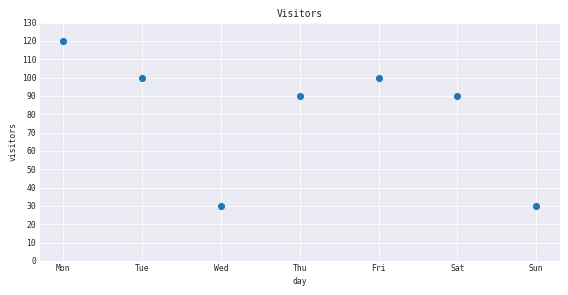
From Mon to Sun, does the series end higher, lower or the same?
lower
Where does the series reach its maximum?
Mon
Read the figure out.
Title: Visitors
x-axis: day, ticks Mon Tue Wed Thu Fri Sat Sun
y-axis: visitors, ticks 0 10 20 30 40 50 60 70 80 90 100 110 120 130
Values:
120 100 30 90 100 90 30
